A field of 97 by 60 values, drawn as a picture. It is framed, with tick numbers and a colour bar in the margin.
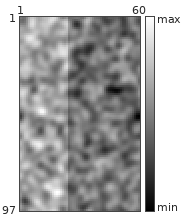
Ninth with the lowest average: middle right. Grain: blotchy. Seam: vertical, 40% of the way across, the left part higher.
